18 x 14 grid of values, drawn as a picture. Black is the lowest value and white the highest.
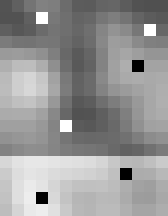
Seam: horizontal, 70% of the way down, the bottom part higher. Ninth with the highest average: bottom left. Histogram: bell-shaped. Lone odd cells: 6, 3 higher and 3 lower than their neighbours.
